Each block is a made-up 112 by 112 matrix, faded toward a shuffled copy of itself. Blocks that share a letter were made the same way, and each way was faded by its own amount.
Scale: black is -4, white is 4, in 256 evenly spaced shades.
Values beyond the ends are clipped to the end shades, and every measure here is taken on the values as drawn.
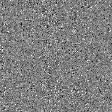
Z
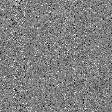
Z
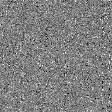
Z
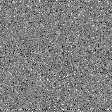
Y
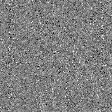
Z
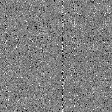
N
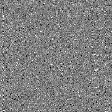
N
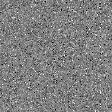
Z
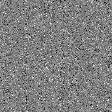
Z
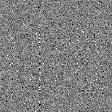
N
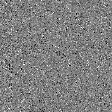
Z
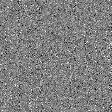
Z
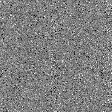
Z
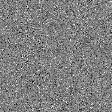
Z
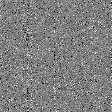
Z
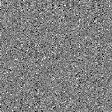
N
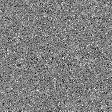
Y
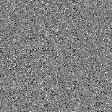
N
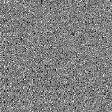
N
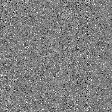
Z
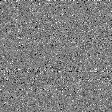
Y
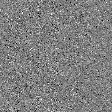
Z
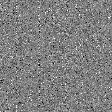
Z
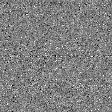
Y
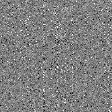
N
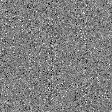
Z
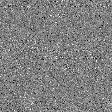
Y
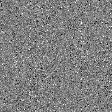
Z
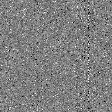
Z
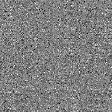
N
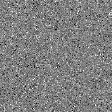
Z
